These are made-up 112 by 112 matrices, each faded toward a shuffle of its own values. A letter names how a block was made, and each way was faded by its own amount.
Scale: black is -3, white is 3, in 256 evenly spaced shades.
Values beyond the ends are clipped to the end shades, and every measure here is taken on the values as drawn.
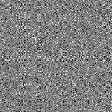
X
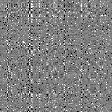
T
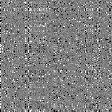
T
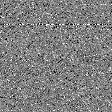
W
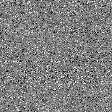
W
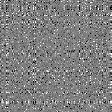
T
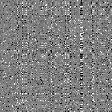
T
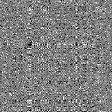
X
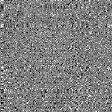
X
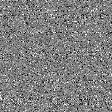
W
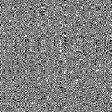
X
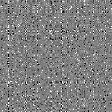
T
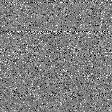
W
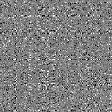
X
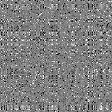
T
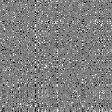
T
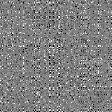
T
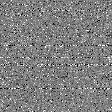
W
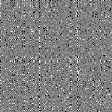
T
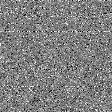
W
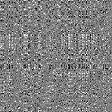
X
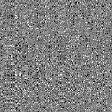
X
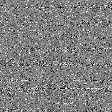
W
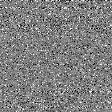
W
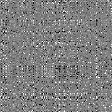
T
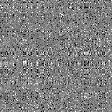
X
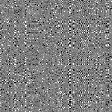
T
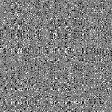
X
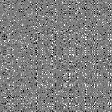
T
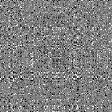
X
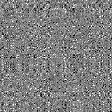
X
